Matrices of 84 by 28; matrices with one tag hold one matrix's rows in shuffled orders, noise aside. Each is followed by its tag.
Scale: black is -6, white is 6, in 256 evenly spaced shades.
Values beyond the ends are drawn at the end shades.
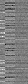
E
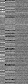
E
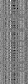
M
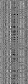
M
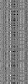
M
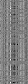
M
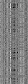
M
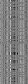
M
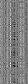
M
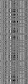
M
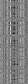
M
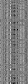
M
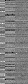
E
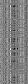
M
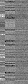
E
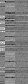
E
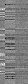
E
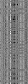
M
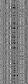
M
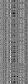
M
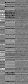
E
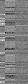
E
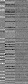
E
